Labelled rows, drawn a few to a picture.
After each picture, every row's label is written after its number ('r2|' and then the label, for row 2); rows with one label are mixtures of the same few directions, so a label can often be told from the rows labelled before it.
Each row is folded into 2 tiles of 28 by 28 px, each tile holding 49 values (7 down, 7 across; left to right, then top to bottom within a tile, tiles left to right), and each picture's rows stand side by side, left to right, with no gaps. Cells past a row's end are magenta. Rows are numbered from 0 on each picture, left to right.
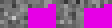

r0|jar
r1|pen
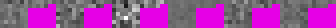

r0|pen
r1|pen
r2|jar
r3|jar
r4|pen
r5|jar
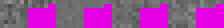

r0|pen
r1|jar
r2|jar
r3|jar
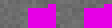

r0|jar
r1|pen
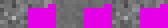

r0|jar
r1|jar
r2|jar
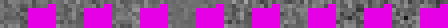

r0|jar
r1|pen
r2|jar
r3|pen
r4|pen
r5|pen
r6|jar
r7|jar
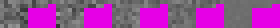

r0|jar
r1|pen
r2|jar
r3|pen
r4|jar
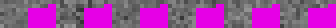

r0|pen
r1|jar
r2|jar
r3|jar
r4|jar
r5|pen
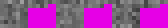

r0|pen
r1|pen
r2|jar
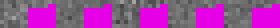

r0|jar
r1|jar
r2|pen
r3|pen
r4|pen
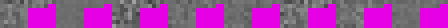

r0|pen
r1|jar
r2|pen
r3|pen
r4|jar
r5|pen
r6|jar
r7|pen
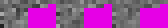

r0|pen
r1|pen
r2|pen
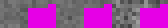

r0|jar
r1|jar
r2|jar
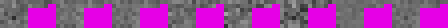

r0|jar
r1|jar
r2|jar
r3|pen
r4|pen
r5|jar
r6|pen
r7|jar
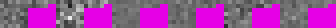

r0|jar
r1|jar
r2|pen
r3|pen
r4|pen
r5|jar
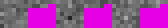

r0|pen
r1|jar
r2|jar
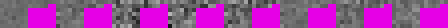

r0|jar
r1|pen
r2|jar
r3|pen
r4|pen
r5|pen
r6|pen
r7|jar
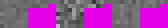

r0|pen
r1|pen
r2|pen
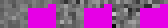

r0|jar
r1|pen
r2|pen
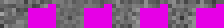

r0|pen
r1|jar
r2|jar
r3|jar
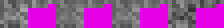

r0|jar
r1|jar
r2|jar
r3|jar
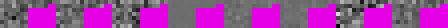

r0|jar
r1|pen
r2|jar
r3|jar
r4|jar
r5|jar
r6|pen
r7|pen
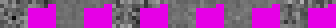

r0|jar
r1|pen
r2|jar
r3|jar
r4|jar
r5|pen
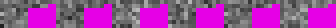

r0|pen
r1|jar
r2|jar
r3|pen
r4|pen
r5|jar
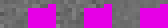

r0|pen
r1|pen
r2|jar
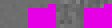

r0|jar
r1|pen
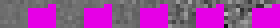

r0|pen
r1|jar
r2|pen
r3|pen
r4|pen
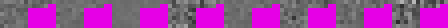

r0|pen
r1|pen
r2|jar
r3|jar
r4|pen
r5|jar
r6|pen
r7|pen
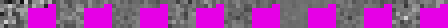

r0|pen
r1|jar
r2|jar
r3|pen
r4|jar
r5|jar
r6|jar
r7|jar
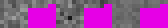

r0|jar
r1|jar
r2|jar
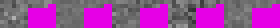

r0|jar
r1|pen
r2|pen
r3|jar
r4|jar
